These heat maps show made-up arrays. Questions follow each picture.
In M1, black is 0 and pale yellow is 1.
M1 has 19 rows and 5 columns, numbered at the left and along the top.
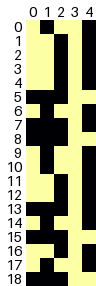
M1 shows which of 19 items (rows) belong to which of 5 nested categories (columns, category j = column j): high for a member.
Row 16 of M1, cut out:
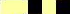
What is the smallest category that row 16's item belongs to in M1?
1
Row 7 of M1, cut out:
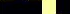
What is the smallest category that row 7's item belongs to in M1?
3
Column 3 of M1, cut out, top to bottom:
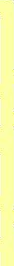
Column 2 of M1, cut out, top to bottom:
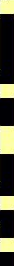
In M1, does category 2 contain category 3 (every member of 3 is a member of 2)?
no
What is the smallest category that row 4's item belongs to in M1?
1
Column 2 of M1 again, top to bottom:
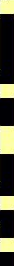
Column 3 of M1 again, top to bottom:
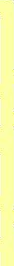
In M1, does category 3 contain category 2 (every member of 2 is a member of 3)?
yes
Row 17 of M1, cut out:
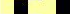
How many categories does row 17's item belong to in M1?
3
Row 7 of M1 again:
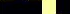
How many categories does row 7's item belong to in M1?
1
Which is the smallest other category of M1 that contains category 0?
3
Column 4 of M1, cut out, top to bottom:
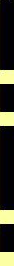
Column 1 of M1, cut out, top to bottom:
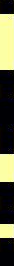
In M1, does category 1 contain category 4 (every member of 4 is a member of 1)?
no
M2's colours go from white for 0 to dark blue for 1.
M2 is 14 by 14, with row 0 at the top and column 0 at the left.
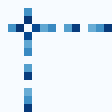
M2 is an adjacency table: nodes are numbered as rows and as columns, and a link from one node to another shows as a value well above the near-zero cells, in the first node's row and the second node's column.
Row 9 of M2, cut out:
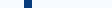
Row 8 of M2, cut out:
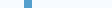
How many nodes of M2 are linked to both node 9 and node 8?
1
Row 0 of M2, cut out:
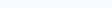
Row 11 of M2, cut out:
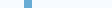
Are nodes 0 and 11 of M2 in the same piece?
no
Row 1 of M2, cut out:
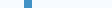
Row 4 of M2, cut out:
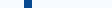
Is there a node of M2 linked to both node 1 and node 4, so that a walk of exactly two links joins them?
yes
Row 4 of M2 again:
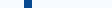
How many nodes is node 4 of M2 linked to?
1
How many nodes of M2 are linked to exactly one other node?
10
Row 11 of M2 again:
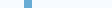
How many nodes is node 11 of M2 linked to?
1
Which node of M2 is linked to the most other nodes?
node 3
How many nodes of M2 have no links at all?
3
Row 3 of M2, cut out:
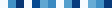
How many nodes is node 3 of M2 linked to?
10
